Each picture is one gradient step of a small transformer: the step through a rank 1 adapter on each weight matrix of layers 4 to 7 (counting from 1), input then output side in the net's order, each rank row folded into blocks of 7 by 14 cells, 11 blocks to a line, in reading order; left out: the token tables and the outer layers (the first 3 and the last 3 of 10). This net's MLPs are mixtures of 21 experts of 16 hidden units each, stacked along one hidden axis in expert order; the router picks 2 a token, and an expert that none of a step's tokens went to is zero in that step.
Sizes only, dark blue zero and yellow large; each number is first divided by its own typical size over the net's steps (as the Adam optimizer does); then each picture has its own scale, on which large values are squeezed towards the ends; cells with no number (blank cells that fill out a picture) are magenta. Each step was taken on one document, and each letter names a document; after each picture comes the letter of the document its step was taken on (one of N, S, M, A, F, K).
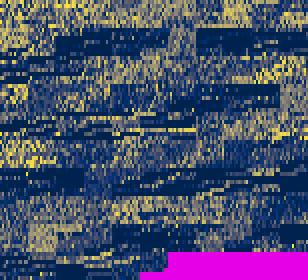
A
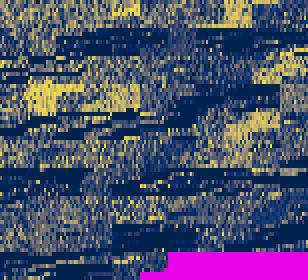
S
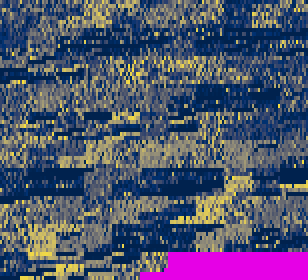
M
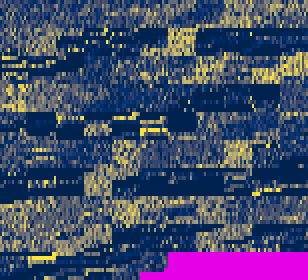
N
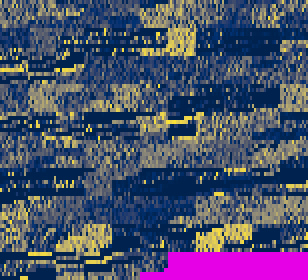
M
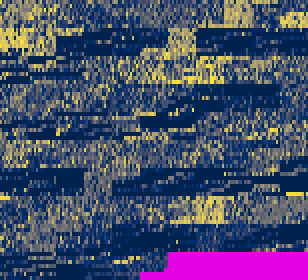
A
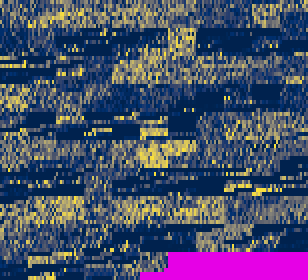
N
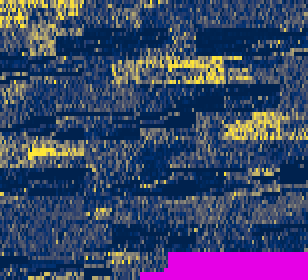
A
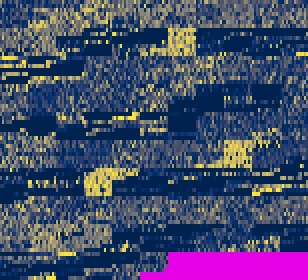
N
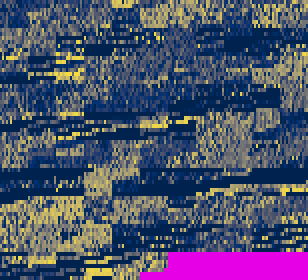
M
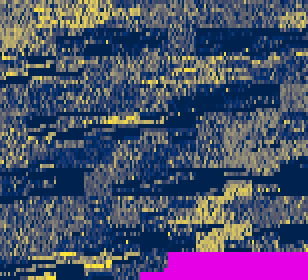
A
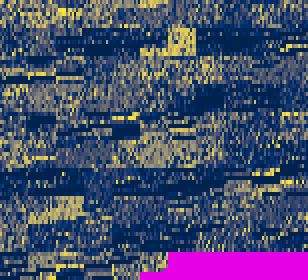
N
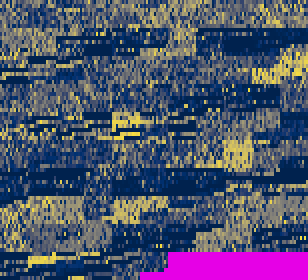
M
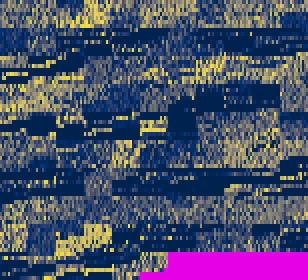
N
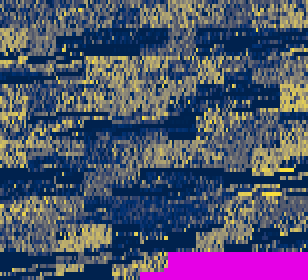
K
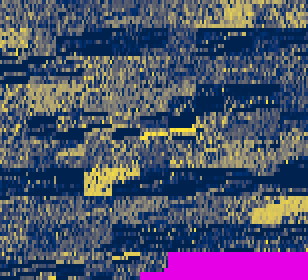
K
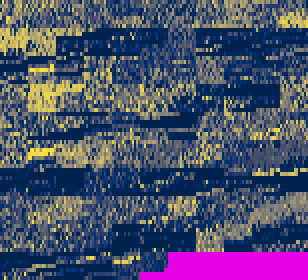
S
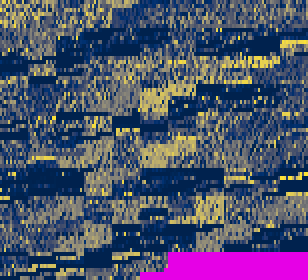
M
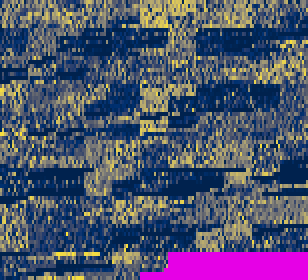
M
